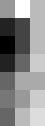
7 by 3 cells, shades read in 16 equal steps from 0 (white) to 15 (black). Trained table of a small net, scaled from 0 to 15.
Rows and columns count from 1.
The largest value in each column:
15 11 5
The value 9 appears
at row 4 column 2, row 5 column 1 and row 7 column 1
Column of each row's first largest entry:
1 1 1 1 1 1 1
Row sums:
10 28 30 25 19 17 15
